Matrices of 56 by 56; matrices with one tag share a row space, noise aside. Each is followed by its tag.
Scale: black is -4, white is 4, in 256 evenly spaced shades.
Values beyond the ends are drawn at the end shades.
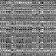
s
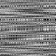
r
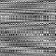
r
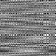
r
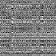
s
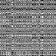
s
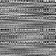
r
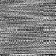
r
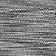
r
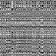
s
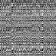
s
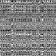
s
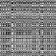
s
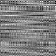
r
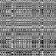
s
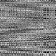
r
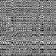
s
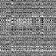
s
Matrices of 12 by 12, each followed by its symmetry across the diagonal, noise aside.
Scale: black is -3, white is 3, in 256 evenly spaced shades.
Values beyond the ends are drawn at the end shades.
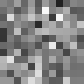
neither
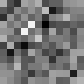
symmetric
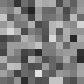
antisymmetric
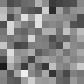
neither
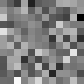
antisymmetric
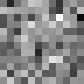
neither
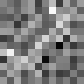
symmetric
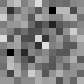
symmetric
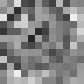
symmetric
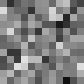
antisymmetric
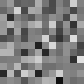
antisymmetric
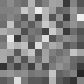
symmetric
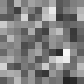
neither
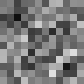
symmetric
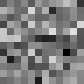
neither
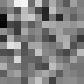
antisymmetric
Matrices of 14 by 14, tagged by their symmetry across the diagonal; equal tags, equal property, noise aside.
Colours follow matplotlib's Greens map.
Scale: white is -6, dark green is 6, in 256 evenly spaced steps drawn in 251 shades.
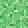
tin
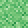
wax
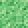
tin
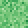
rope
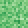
tin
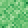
wax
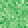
tin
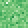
rope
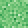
tin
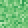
tin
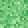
rope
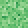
wax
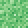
wax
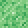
wax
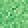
tin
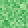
tin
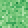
tin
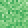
rope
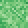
rope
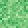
rope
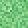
wax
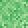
wax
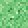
wax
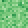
rope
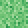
rope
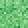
rope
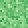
rope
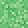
wax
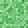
wax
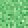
tin
